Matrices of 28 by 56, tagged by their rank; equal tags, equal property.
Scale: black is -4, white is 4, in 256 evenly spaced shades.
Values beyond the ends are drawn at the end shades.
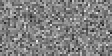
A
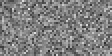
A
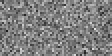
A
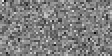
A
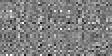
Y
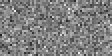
A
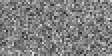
A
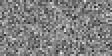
A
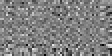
Y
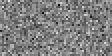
A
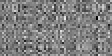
Y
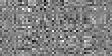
Y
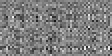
Y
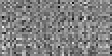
Y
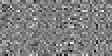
Y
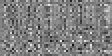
Y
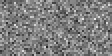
A
